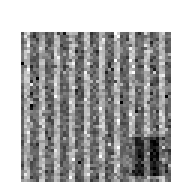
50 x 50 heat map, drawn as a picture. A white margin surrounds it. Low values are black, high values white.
Odd patch: lower, in the bottom right. Ninth with the lowest average: bottom right. Average level on the scale: 50%. Stripes: upright, repeating 10 times.
